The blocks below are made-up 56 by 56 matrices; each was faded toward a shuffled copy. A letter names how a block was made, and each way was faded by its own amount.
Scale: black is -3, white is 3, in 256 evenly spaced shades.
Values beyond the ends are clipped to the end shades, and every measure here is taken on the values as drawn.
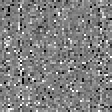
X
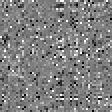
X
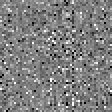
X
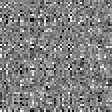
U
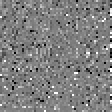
X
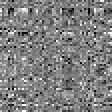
U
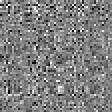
U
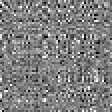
U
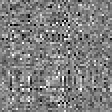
U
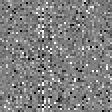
X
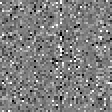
X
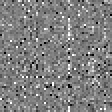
X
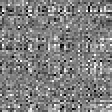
U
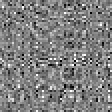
U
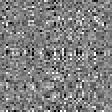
U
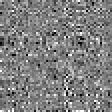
U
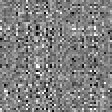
U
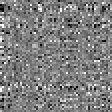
U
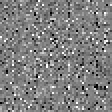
X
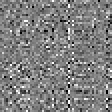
U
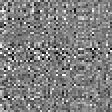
U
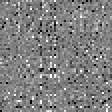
X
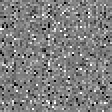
X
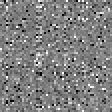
X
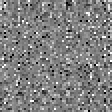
X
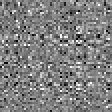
U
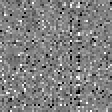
X
